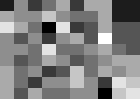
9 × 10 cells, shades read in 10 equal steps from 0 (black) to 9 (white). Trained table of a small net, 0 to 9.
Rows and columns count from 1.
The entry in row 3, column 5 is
8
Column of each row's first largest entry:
5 4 1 8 4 4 6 9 10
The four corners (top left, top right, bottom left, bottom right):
1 1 6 8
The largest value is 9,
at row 4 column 8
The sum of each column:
48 38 37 38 45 40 39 46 38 38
